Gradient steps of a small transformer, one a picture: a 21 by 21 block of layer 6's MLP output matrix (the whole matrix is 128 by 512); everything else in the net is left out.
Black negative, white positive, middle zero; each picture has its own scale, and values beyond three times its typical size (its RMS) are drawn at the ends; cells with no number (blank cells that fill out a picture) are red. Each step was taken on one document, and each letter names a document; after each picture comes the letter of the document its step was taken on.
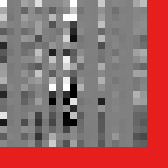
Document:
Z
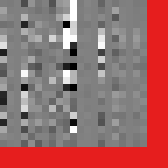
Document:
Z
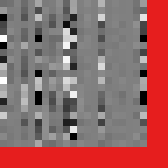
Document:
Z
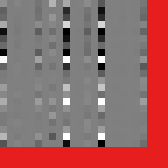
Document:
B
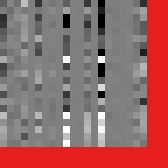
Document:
B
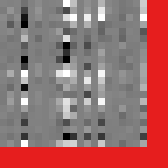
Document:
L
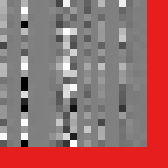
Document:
L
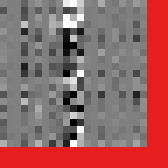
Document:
Z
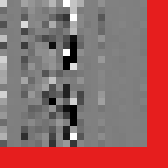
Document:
Z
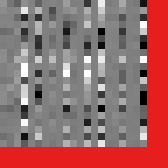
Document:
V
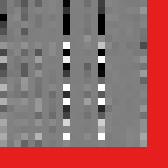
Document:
B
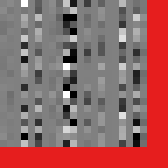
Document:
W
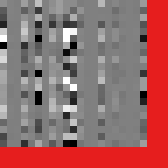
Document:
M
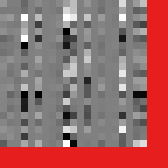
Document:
W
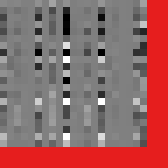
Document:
B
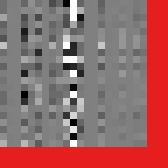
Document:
Z
